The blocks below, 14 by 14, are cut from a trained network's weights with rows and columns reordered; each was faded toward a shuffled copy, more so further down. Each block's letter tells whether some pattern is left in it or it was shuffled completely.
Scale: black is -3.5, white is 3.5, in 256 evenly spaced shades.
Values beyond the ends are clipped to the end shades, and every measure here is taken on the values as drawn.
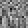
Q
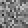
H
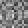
Q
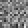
Q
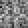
Q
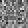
Q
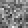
H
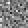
H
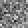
H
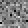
H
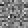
Q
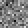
H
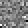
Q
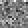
H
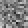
Q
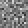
H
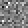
Q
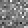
H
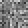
Q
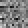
Q
